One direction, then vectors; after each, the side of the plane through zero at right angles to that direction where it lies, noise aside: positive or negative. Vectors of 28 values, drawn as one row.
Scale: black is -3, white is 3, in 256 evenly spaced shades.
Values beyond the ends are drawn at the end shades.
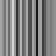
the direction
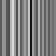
positive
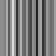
positive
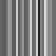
negative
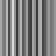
positive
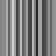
positive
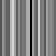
positive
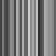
negative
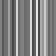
negative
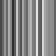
negative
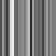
positive
